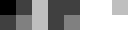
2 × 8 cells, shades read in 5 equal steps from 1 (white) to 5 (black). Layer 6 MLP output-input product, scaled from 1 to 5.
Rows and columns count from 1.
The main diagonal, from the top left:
5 3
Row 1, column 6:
1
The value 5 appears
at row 1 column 1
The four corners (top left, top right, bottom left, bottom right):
5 2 4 1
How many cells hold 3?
2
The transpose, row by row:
5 4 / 4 3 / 2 2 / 4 4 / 4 3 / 1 1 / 1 1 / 2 1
